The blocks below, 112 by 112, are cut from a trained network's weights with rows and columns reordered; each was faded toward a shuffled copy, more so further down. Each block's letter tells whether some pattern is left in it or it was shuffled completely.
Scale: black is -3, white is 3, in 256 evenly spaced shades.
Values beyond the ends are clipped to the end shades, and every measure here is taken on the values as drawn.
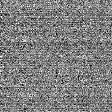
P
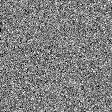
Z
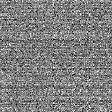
P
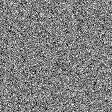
Z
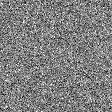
Z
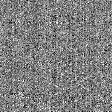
P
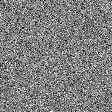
Z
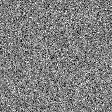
Z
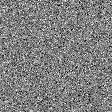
Z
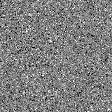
Z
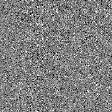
P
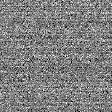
P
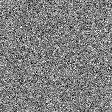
Z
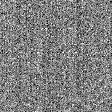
P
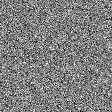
Z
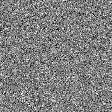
P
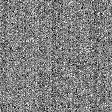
P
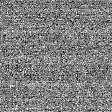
P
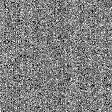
P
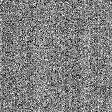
P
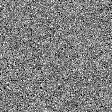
P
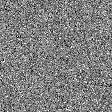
Z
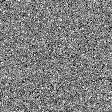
Z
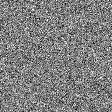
Z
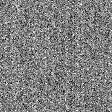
P
